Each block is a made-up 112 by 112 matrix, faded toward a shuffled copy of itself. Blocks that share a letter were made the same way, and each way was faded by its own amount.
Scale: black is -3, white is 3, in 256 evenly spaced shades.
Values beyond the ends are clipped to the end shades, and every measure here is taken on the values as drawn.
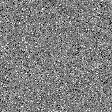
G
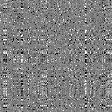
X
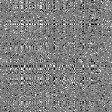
X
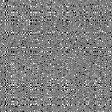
X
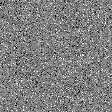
G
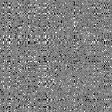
X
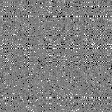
X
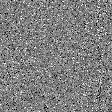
G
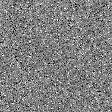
G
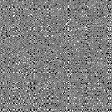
X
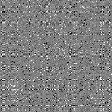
X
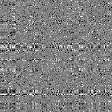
X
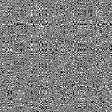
X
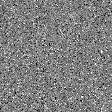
G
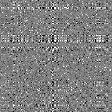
X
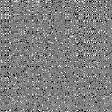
X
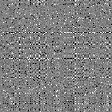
X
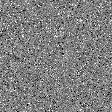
G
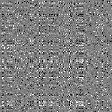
X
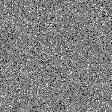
G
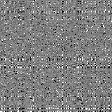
X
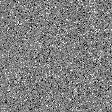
G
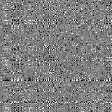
X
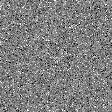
G
